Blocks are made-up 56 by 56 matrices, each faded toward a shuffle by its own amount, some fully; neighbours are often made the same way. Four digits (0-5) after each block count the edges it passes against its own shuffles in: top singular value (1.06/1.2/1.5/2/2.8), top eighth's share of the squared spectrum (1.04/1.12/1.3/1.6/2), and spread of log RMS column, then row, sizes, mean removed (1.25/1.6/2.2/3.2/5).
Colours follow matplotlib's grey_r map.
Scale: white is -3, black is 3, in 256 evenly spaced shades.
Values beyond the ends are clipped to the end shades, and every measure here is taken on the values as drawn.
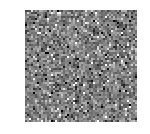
0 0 0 0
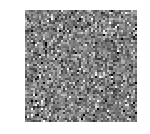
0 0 0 0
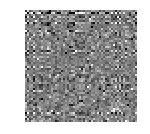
4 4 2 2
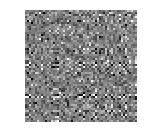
4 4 2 3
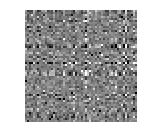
4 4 2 3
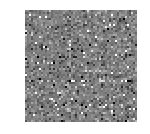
2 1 0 0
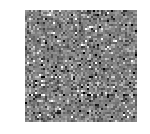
3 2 1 1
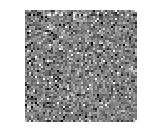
3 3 0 1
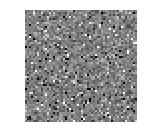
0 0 0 0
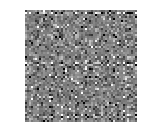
4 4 2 2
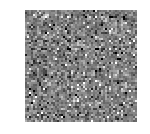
3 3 1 1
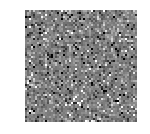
0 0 0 0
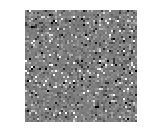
0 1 0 0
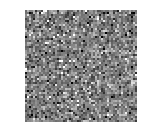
1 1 0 0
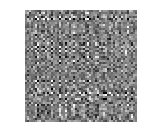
4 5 3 3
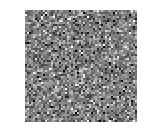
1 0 0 0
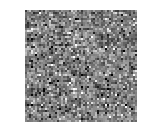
3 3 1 1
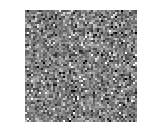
1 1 1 0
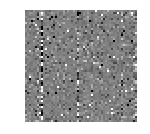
4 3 2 0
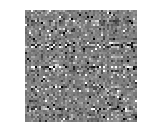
4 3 1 3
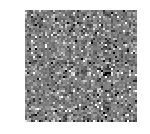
3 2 1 1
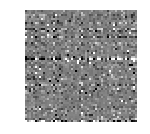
4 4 2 3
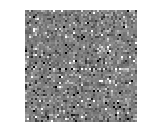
2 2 0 1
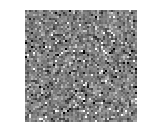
1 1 0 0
